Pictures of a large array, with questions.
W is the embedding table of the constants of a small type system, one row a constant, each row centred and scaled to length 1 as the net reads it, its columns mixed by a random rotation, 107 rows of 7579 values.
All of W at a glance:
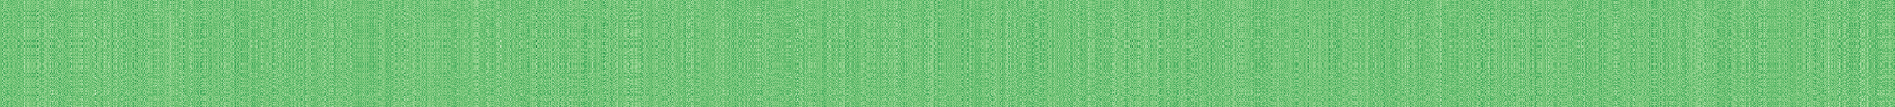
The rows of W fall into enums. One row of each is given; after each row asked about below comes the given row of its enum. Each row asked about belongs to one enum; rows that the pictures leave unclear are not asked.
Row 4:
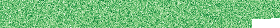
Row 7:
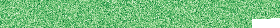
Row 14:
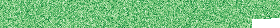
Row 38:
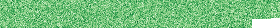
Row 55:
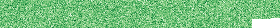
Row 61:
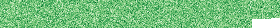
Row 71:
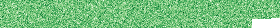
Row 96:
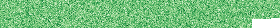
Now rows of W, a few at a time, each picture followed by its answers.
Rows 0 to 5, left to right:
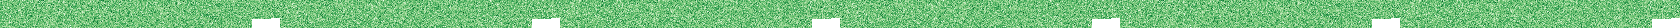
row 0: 4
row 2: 61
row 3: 71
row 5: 61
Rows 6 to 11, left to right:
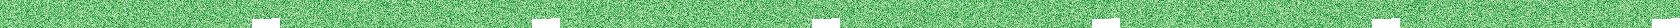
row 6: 14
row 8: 14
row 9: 38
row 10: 4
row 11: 55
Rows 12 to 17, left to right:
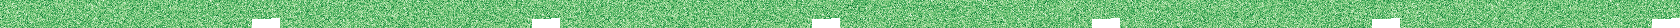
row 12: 71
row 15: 55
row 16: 38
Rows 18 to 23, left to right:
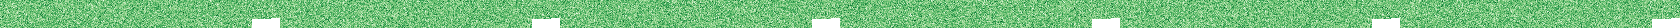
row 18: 71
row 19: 14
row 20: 7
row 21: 55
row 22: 14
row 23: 61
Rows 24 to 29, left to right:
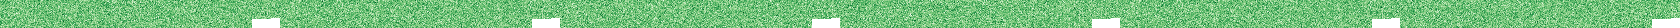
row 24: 7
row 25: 61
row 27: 55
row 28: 61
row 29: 38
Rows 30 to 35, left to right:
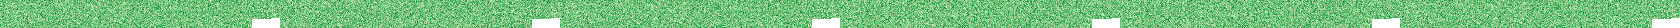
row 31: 38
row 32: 71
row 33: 14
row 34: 14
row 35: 71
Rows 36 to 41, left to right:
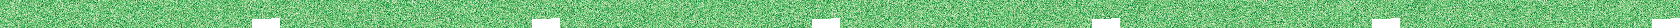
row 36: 61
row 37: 7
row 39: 14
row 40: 55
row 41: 55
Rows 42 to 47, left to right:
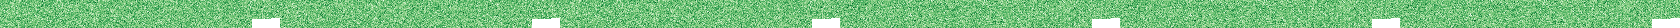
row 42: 61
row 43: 71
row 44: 61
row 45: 55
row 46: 55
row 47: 55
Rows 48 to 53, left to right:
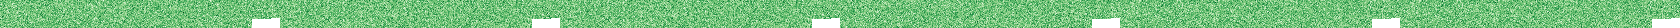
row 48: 71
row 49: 14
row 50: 14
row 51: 38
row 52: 61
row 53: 61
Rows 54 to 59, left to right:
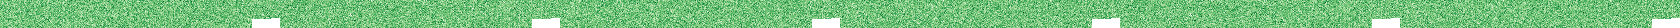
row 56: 61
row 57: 71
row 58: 55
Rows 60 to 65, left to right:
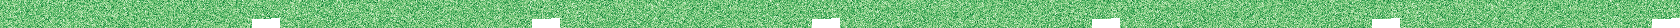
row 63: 38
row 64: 38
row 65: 71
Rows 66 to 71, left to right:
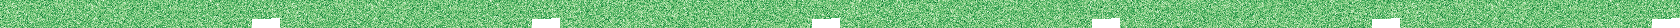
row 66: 71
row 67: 71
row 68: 14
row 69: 61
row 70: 38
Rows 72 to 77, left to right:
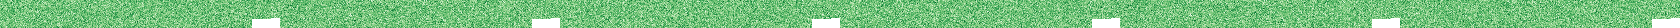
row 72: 38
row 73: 55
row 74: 14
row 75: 61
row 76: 55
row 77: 7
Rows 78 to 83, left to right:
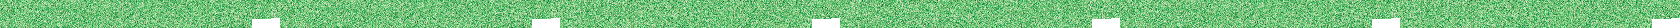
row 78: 38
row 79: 38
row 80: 14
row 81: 61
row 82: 38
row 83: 14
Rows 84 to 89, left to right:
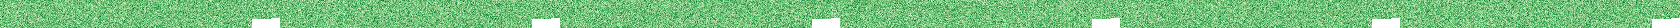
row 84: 71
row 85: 4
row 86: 38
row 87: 55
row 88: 71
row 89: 14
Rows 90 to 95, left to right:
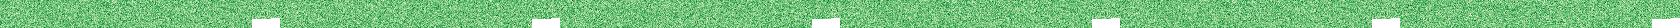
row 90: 7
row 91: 71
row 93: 7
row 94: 7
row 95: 55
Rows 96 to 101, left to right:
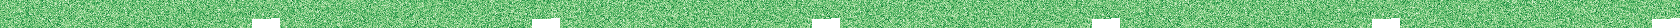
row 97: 38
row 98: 14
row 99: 14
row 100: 96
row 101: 7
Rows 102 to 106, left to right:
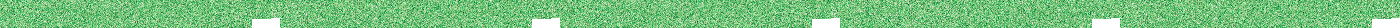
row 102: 38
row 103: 71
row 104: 38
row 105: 96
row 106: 71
